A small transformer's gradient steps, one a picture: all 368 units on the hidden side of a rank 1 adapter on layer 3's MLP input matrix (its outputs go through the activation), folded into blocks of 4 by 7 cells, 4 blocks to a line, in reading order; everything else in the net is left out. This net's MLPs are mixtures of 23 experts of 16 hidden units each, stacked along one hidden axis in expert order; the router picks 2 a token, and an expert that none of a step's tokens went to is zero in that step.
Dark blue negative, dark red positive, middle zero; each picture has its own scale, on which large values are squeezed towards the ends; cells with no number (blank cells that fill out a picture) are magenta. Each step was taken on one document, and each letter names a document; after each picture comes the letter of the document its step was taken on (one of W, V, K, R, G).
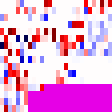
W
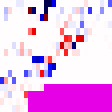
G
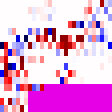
W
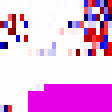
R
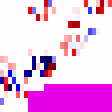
G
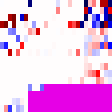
R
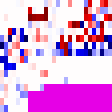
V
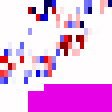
G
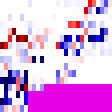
W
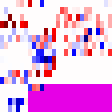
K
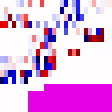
K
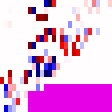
G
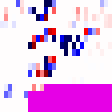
G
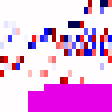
W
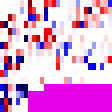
V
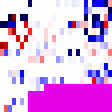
R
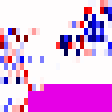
W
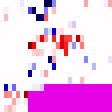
G
